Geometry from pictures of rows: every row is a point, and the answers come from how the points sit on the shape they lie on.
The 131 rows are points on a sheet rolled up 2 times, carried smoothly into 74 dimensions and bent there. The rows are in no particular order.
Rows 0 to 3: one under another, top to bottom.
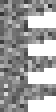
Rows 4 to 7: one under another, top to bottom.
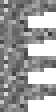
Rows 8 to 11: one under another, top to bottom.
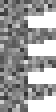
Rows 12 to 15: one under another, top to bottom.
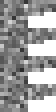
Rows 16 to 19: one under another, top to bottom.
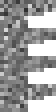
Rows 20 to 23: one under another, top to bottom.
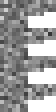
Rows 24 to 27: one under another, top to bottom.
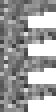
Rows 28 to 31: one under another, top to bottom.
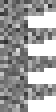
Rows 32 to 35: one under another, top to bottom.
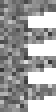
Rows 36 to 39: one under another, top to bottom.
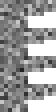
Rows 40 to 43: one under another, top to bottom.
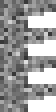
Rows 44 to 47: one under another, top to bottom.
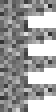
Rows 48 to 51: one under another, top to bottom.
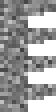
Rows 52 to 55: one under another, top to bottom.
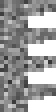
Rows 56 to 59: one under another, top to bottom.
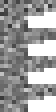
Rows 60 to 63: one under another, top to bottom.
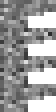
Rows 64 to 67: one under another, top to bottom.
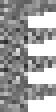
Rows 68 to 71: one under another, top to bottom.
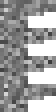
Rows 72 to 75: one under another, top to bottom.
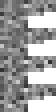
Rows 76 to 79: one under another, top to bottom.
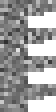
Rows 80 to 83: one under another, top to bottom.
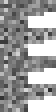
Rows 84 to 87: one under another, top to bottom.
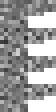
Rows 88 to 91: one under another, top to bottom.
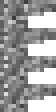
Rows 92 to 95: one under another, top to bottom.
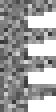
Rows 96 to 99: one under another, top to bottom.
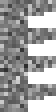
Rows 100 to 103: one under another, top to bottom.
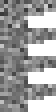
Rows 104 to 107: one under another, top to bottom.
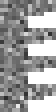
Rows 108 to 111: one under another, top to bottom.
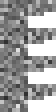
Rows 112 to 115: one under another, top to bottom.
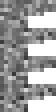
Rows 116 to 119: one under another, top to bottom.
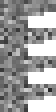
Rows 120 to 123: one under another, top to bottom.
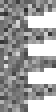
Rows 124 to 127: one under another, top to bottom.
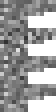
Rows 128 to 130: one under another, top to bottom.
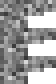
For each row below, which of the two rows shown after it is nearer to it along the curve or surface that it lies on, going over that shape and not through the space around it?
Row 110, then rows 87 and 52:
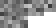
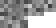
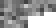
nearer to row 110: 87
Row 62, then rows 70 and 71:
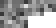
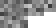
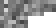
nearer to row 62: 71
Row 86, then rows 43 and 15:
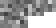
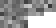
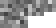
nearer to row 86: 15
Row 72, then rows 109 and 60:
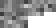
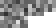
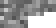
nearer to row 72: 60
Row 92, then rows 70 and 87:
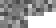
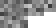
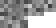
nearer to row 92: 87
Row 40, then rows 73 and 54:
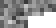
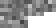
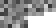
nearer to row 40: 54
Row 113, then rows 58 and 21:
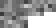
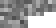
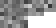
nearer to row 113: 21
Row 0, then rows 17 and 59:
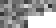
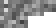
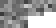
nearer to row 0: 17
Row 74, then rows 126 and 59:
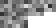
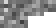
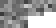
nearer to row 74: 126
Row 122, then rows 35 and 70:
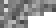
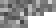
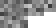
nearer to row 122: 35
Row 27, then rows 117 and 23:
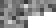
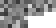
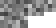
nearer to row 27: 117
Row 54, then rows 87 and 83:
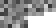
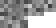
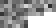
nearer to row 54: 83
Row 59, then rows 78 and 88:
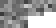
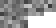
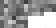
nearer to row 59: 78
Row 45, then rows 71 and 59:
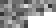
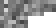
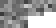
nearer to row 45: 71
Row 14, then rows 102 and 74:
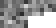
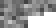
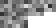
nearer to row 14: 74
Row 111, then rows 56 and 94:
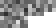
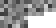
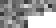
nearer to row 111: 56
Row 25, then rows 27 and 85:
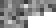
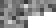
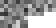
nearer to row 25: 27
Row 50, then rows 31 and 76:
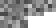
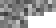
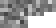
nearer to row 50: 31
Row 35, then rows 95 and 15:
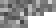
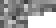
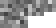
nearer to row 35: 15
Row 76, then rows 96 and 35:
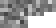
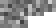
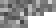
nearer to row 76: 35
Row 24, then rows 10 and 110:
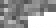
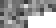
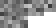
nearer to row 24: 110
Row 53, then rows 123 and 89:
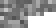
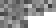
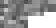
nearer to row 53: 89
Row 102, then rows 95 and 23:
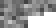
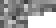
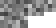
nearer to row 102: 23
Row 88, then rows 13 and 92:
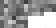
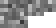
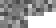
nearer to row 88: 13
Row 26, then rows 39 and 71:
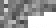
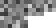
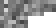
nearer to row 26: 71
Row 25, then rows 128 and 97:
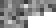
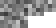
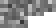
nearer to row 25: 97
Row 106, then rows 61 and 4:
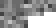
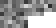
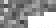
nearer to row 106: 4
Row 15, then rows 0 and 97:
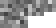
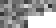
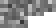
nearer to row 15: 97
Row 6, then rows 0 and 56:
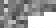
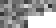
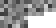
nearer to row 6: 0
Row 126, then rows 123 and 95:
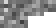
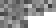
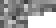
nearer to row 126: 95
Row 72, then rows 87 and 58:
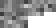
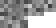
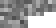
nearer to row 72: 87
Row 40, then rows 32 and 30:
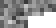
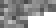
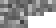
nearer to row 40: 30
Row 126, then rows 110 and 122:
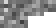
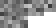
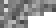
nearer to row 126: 122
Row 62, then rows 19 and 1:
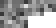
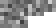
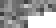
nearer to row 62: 19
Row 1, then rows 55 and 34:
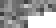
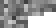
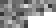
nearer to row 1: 55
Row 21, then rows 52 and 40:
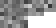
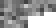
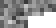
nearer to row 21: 52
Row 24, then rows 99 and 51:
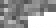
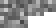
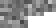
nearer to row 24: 51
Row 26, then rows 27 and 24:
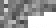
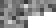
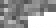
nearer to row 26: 27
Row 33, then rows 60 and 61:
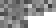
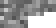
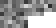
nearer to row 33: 60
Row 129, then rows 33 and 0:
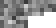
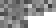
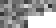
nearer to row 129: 0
